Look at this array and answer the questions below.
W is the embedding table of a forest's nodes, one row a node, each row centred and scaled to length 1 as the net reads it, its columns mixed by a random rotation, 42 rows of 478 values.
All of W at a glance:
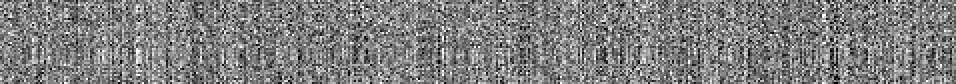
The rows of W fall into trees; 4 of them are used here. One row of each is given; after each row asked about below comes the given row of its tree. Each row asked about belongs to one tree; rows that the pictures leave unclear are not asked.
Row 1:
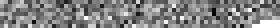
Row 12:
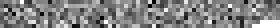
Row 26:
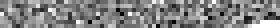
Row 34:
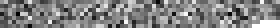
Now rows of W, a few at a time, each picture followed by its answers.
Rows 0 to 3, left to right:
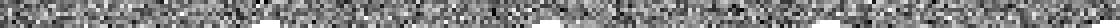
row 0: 34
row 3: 26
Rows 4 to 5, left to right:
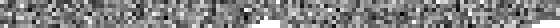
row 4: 1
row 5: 26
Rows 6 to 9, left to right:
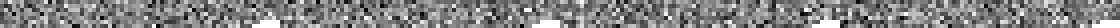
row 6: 12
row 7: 1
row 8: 1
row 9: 34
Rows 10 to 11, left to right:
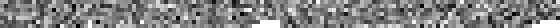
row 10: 1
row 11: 26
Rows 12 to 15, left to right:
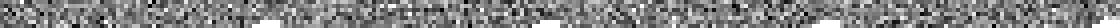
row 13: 26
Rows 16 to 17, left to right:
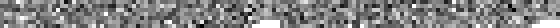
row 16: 1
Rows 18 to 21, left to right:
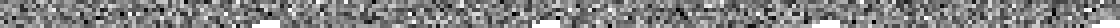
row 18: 26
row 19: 26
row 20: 26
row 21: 1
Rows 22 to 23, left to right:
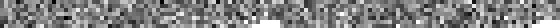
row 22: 34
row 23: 12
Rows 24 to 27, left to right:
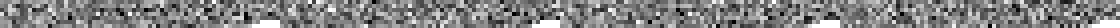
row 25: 26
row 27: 26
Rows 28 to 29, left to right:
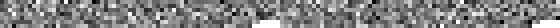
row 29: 26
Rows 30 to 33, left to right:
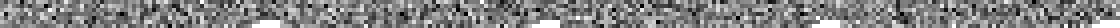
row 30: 26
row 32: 1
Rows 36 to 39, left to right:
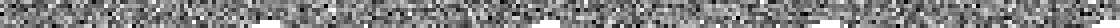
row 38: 1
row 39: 1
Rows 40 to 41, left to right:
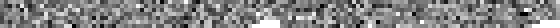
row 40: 12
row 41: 1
